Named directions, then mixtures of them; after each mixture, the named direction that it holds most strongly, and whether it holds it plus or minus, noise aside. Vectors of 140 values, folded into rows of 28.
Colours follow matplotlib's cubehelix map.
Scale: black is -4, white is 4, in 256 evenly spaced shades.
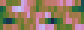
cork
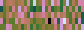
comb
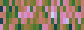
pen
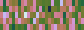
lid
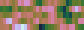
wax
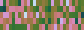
lid, plus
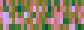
lid, plus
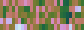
wax, plus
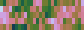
cork, minus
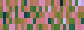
lid, minus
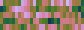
cork, plus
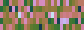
pen, plus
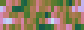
cork, minus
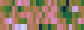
wax, plus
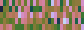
comb, plus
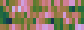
cork, plus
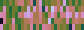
pen, plus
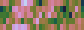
wax, plus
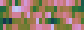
cork, plus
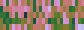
lid, minus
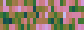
lid, minus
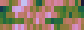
cork, plus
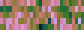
wax, plus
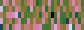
pen, minus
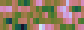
wax, minus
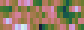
wax, plus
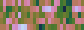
wax, plus
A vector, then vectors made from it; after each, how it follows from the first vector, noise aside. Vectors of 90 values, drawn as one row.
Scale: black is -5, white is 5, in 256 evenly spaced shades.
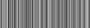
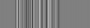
partly zeroed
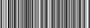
scaled up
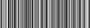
scaled up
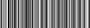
scaled up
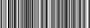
scaled up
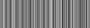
wrapped around
